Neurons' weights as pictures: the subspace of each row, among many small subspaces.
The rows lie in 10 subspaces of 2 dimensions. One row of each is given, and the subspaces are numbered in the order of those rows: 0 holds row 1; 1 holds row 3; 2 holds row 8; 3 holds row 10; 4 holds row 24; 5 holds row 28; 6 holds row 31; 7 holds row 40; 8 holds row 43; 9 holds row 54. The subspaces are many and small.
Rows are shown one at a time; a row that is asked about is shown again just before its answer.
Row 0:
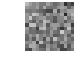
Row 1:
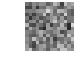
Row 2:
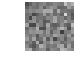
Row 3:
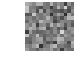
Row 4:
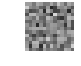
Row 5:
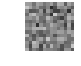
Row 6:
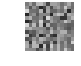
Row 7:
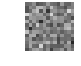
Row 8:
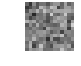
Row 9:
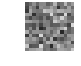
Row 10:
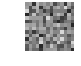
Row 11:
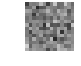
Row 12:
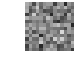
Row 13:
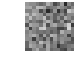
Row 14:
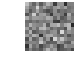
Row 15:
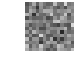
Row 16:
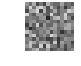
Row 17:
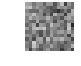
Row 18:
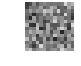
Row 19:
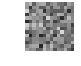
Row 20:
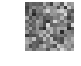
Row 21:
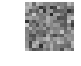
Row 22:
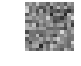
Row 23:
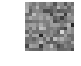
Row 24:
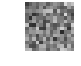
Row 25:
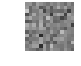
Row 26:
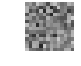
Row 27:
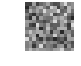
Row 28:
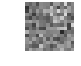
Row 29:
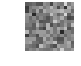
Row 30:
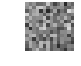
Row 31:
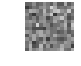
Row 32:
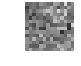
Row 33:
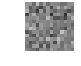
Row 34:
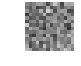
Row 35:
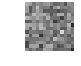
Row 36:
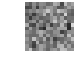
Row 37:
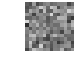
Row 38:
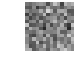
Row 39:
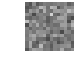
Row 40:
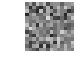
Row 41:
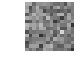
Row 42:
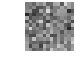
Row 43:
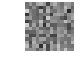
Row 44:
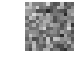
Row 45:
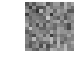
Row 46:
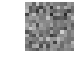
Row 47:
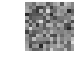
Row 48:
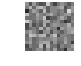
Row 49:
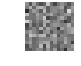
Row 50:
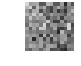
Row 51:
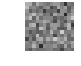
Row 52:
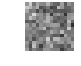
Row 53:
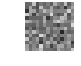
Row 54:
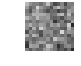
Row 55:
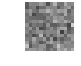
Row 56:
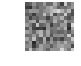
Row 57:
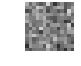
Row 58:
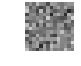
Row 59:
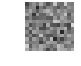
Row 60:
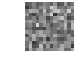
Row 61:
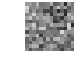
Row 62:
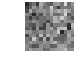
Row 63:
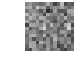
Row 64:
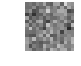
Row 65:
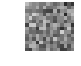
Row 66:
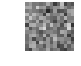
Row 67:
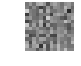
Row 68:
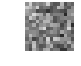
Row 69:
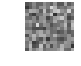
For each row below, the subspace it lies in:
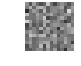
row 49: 9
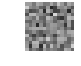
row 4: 6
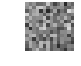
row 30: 5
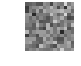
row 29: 1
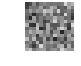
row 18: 4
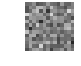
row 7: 1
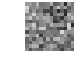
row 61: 5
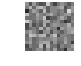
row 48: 9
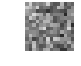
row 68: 2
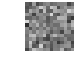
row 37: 2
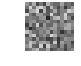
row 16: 7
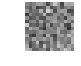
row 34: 0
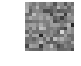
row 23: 8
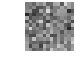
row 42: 1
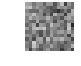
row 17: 6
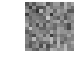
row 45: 7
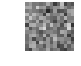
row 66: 0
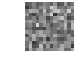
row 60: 6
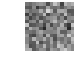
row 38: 0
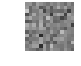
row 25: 8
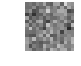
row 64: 1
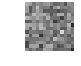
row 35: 9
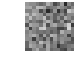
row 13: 5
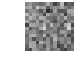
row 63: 0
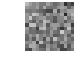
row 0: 4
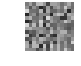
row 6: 8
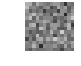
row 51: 4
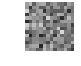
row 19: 9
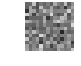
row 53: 3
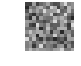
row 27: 4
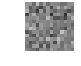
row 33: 7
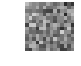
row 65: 4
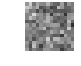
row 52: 2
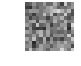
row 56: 6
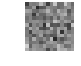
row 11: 3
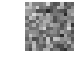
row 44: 2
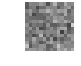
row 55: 8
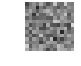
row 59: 3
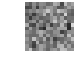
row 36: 0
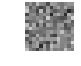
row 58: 5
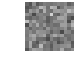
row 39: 2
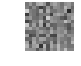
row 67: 8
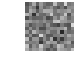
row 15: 3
